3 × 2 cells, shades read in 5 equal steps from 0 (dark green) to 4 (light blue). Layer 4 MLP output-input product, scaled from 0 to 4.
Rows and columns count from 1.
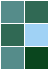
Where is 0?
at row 3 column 2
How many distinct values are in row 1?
2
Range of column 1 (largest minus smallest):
1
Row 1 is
2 1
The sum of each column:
5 5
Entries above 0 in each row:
2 2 1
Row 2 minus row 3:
-1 4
